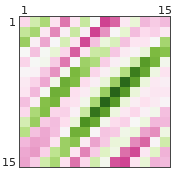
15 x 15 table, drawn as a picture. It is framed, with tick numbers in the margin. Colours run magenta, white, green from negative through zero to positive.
Grain: diagonal, up to the right. Ninth with the highest average: centre. Ninth with the lowest average: bottom right.
